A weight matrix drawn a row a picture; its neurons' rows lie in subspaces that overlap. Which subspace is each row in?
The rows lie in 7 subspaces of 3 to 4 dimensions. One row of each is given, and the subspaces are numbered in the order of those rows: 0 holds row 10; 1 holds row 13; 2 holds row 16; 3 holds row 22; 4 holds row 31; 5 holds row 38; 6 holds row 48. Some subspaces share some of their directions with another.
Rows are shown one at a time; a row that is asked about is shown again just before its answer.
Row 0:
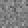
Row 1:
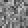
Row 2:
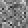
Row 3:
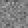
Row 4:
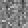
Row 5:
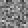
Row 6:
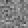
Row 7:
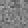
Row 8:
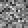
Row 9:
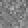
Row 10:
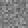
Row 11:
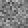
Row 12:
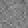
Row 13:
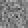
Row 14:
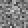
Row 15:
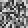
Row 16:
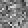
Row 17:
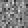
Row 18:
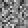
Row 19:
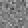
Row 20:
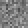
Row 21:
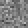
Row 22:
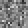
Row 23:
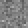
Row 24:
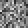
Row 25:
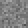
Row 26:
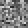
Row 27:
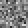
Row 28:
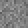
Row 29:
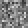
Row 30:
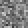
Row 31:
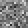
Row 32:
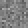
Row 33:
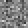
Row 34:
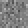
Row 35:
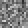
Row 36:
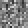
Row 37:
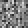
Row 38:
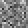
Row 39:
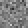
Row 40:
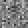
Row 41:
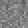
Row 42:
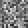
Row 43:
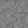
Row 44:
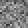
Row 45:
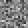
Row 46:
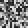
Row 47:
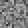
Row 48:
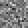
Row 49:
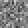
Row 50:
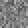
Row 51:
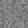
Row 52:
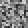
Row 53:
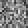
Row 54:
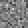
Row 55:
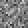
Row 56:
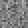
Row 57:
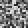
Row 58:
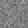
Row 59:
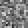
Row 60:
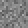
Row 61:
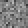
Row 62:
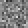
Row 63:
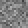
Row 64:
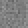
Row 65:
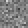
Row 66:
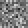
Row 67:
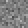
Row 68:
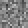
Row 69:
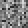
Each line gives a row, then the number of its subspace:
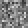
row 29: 4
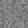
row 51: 3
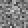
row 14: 3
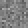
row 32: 0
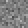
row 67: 0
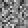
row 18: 5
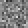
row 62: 1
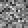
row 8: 6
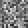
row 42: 3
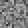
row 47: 2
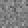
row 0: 6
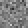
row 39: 6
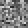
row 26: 1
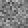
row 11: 4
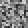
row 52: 2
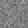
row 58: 3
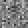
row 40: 3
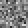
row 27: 3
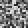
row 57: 3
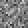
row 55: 3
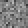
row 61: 2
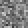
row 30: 2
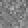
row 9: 6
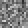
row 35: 4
